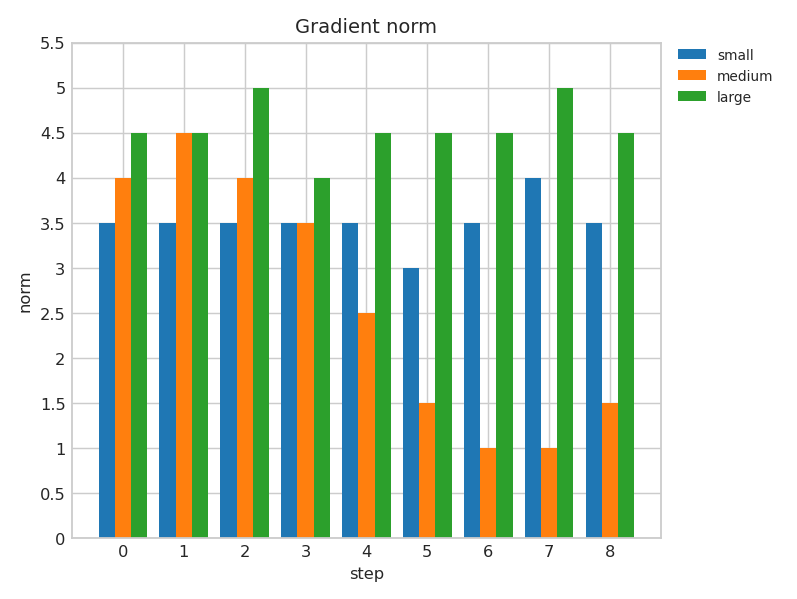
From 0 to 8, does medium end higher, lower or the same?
lower
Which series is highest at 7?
large
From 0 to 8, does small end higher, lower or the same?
the same
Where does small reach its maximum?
7
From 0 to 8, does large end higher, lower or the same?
the same
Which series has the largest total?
large
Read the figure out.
Title: Gradient norm
x-axis: step, ticks 0 1 2 3 4 5 6 7 8
y-axis: norm, ticks 0 0.5 1 1.5 2 2.5 3 3.5 4 4.5 5 5.5
Legend: small, medium, large
Values:
small: 3.5 3.5 3.5 3.5 3.5 3 3.5 4 3.5
medium: 4 4.5 4 3.5 2.5 1.5 1 1 1.5
large: 4.5 4.5 5 4 4.5 4.5 4.5 5 4.5
